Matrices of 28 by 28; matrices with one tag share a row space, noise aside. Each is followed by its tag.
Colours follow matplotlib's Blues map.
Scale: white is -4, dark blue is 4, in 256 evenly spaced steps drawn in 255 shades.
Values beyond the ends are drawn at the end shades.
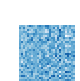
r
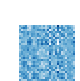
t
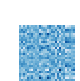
r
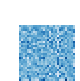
t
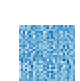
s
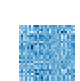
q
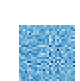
t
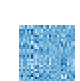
q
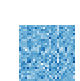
t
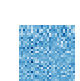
q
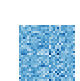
t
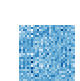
q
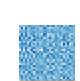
s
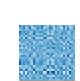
s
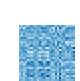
r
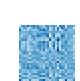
t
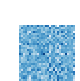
t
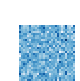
t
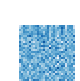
t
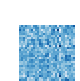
r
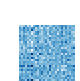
q
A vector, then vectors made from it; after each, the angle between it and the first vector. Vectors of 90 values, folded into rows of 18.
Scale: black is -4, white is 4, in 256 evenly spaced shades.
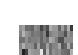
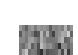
partly opposed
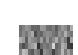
partly opposed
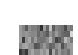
partly aligned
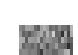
partly opposed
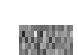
orthogonal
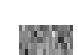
partly aligned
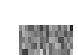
nearly parallel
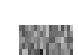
nearly opposite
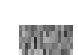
partly aligned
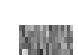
nearly opposite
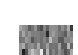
nearly parallel
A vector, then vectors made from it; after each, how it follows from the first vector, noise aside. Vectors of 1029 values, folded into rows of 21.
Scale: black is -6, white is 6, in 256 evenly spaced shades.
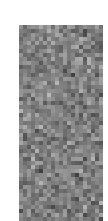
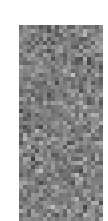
negated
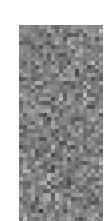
wrapped around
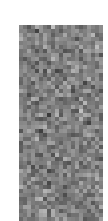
wrapped around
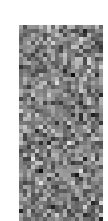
scaled up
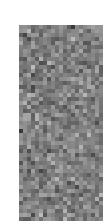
wrapped around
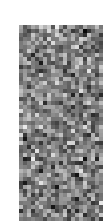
scaled up
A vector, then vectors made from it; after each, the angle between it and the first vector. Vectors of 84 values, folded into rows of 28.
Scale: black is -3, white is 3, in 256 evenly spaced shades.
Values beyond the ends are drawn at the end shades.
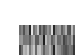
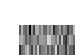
partly aligned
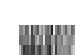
nearly opposite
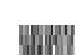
nearly opposite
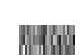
partly aligned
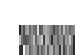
partly aligned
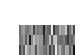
partly aligned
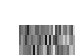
partly opposed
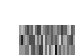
partly opposed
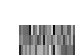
nearly parallel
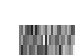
partly opposed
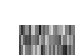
partly aligned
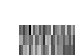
nearly parallel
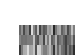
nearly parallel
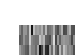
partly opposed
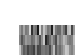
nearly opposite
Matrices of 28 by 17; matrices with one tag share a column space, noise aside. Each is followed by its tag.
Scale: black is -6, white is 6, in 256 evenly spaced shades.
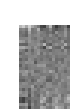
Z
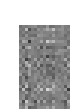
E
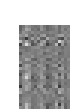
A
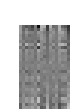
Z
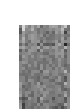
Z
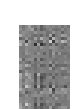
A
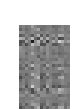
A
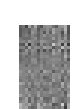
Z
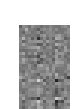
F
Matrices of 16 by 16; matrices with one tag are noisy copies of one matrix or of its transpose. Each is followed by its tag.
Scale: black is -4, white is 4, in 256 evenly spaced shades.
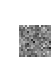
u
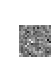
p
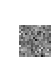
u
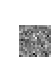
p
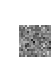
u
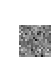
u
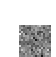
u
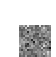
u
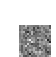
p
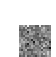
u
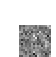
p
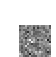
p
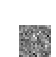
p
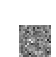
p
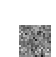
u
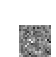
p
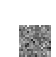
u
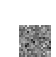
u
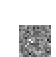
p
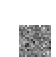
u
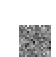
u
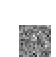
p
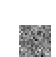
u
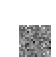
u
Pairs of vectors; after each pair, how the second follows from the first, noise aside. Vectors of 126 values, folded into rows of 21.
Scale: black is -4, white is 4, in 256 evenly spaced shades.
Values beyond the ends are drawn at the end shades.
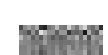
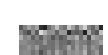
copied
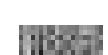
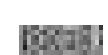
wrapped around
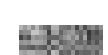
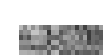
copied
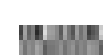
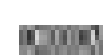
wrapped around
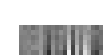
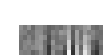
copied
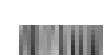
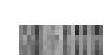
wrapped around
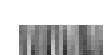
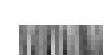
copied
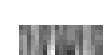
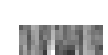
copied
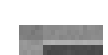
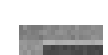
copied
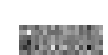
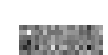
copied
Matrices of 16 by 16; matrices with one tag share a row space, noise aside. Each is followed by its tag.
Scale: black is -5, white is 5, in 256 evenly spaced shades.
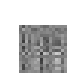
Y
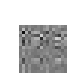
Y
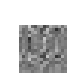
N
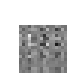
N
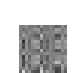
Y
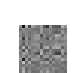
Y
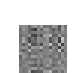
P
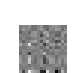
N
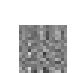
N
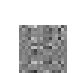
P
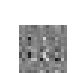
N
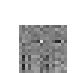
Y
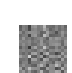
N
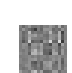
P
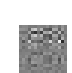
P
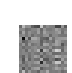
Y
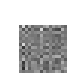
Y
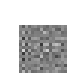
Y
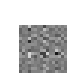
N
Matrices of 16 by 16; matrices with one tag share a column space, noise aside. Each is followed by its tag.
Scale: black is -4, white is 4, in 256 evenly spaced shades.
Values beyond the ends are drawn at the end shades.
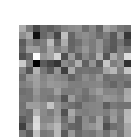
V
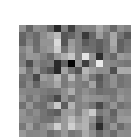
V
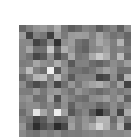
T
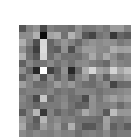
T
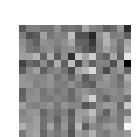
V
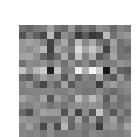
T
